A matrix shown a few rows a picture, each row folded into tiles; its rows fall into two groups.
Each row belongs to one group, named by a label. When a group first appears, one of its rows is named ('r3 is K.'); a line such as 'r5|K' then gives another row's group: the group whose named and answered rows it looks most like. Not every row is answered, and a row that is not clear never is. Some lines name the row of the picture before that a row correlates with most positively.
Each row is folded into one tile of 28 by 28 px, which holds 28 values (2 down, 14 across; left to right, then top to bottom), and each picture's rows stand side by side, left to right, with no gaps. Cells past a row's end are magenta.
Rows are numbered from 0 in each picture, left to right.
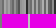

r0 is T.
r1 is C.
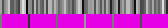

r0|T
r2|T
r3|C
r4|C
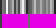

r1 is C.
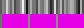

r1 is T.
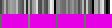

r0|C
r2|C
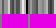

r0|T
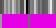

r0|C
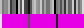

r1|C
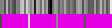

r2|T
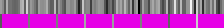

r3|C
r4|C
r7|C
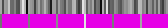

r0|T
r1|C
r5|C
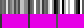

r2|C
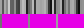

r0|T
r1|C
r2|C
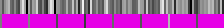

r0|T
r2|C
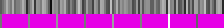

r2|T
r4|C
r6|C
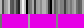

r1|C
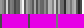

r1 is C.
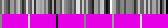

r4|C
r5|C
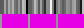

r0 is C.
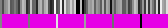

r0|T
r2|C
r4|T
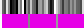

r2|C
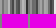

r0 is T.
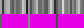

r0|T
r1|T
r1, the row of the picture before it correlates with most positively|0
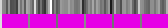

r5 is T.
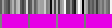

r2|T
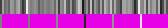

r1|T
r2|T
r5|C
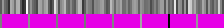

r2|T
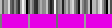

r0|T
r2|C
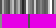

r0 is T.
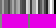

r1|T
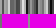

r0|T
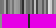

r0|C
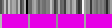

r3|C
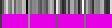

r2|C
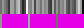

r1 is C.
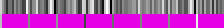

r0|C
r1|T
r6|T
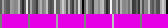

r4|C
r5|T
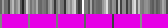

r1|T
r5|T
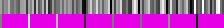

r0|T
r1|C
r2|C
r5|T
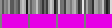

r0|T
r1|T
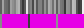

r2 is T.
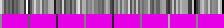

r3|T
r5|T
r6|C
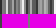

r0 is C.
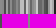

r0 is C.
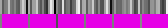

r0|T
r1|T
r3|T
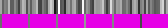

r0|T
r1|T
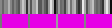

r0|T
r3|T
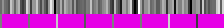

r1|T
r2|C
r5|T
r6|C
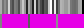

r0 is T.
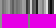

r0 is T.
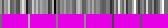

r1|C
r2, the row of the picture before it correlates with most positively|0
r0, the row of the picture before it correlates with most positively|0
